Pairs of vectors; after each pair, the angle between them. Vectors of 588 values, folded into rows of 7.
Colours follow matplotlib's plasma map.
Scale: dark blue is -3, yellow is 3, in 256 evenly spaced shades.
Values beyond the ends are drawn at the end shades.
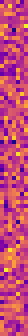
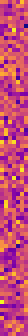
nearly opposite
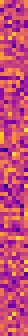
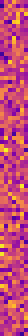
partly opposed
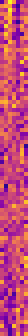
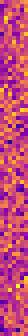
orthogonal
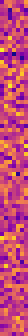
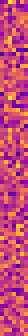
partly aligned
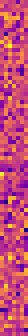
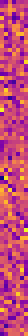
partly opposed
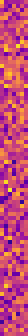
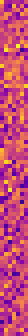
nearly parallel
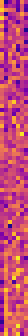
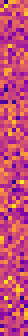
orthogonal
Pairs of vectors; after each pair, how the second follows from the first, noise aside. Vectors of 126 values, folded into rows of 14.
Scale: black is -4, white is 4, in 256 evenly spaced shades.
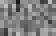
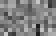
reversed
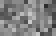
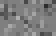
partly zeroed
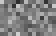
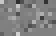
partly zeroed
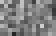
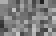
reversed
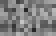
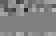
partly zeroed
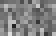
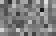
reversed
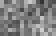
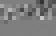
partly zeroed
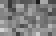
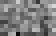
reversed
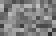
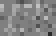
partly zeroed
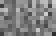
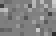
partly zeroed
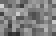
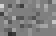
partly zeroed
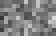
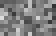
reversed
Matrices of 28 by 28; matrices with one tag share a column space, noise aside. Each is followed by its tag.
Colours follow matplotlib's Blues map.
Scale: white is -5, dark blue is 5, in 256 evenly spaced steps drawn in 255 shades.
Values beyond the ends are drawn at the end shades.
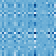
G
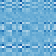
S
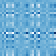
G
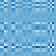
S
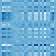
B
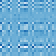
S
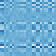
S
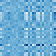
B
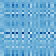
G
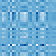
B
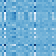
B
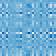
G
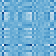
B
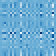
G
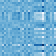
B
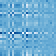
G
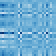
G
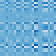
S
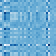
B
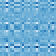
S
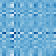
G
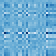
G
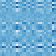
S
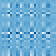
G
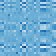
S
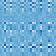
S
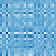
G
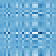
G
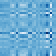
G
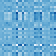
B
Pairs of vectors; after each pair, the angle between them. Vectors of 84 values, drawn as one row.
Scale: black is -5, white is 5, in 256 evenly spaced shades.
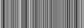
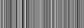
orthogonal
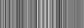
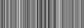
nearly opposite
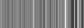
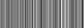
partly aligned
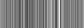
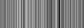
nearly opposite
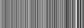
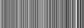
nearly parallel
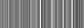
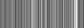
orthogonal
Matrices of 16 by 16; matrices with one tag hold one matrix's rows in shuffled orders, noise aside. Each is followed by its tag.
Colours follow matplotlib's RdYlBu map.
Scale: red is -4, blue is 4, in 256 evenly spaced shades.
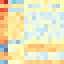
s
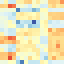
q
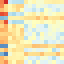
s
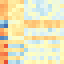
s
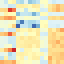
q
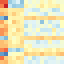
s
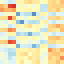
q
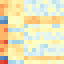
s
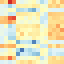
q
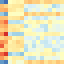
s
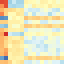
s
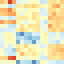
q
